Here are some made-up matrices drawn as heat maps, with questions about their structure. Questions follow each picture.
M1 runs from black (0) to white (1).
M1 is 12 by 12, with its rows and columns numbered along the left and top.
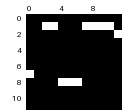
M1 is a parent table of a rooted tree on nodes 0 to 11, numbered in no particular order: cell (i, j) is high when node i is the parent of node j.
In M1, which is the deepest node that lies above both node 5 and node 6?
8
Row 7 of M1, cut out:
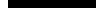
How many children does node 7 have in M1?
1
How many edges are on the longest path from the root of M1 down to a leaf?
2
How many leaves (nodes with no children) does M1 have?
8
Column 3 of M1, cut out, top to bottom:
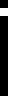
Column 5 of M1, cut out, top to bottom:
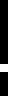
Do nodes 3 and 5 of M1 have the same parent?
no
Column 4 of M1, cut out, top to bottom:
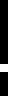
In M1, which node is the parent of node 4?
8
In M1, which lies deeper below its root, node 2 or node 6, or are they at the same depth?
node 6
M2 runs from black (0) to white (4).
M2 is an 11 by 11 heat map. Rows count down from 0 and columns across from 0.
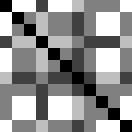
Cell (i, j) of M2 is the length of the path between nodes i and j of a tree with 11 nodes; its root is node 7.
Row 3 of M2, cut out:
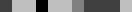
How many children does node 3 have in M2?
3
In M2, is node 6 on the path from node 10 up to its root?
yes
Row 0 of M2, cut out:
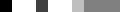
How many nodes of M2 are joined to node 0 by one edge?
1
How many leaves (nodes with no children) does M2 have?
8
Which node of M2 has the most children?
6
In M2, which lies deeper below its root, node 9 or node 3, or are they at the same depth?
node 9
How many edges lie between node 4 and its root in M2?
2
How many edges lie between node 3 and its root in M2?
1
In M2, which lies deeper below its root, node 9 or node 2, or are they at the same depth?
the same depth
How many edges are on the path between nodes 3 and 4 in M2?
3
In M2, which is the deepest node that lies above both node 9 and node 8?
3
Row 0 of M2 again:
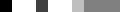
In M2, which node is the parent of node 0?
3
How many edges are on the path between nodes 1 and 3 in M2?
3
